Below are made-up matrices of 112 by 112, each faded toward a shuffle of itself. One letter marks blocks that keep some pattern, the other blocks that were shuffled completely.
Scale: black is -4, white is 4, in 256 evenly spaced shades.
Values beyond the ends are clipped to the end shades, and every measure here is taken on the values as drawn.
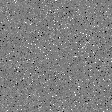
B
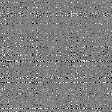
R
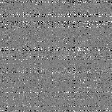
R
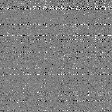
R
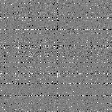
R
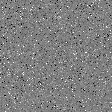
B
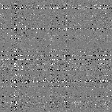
R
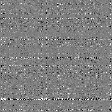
R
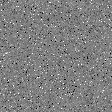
B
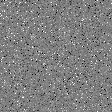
B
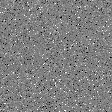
B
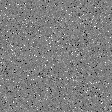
B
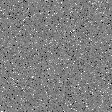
B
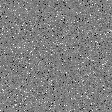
B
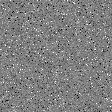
B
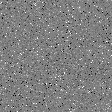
B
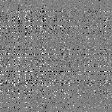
R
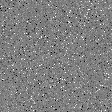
B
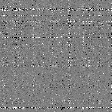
R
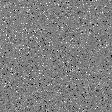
B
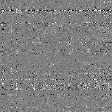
R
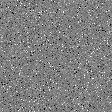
B
